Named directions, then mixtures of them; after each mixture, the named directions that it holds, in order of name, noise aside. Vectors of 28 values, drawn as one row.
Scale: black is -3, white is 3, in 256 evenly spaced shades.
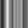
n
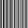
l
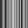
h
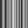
h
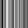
l, n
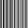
l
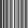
h, l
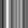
n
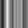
n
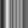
n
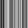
l, n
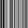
l, n
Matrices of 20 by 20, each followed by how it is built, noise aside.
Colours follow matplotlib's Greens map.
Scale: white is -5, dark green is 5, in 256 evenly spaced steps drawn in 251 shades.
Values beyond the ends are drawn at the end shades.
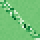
banded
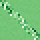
banded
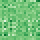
low rank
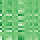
low rank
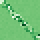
banded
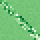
banded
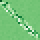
banded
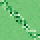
banded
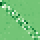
banded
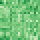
low rank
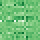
low rank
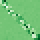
banded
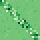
banded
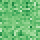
low rank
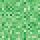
low rank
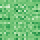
low rank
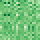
low rank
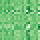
low rank
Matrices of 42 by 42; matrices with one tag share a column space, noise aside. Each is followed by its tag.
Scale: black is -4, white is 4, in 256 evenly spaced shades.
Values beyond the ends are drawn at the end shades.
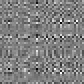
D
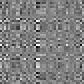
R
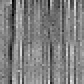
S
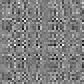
R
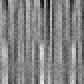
S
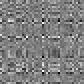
D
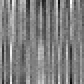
S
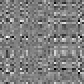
D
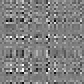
D
